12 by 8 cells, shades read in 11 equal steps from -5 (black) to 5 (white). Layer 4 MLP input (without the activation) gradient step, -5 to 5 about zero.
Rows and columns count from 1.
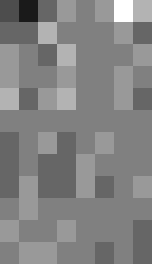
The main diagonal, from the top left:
-2 -1 -1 1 0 0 0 0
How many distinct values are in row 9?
3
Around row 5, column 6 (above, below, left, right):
0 0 0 1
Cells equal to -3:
0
